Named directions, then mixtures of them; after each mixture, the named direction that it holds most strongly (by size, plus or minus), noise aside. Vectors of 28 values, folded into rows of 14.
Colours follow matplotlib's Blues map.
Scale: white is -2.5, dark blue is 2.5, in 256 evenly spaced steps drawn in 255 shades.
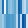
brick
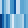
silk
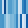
brick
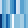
silk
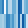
brick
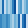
brick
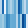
brick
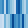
silk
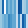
brick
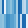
brick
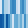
silk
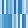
brick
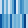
silk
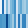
brick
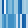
brick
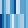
silk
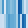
brick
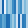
brick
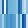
brick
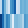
silk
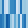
silk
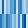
brick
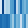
silk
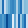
brick
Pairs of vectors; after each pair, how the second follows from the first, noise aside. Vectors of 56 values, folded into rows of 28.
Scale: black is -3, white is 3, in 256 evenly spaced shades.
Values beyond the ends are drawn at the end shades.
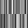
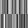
wrapped around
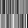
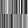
wrapped around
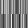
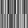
reversed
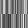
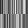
wrapped around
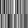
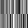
reversed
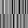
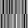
wrapped around
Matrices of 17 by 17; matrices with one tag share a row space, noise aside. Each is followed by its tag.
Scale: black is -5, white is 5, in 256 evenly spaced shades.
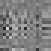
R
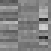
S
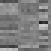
S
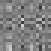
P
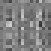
P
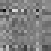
R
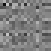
R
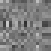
R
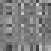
P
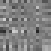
R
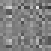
P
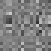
P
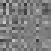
R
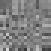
R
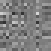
R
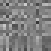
R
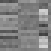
S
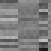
S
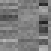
S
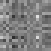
R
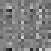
P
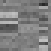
S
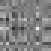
R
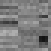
S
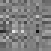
R
